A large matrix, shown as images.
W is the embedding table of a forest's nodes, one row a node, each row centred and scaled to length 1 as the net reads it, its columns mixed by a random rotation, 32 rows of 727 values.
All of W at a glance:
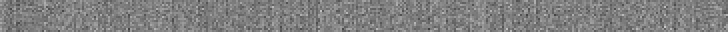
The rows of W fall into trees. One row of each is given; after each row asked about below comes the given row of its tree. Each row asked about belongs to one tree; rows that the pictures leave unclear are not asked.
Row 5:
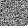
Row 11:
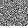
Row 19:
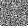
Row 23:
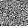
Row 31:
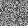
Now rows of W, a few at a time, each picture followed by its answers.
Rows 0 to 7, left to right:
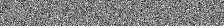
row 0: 11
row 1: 23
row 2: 19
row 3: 11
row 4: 23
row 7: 31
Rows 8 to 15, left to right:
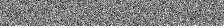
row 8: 23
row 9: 23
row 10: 11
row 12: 11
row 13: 23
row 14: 31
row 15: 31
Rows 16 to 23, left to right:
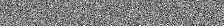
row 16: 19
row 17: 5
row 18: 11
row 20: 11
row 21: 19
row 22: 11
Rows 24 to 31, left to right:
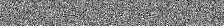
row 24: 31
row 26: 31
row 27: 5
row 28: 19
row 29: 19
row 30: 23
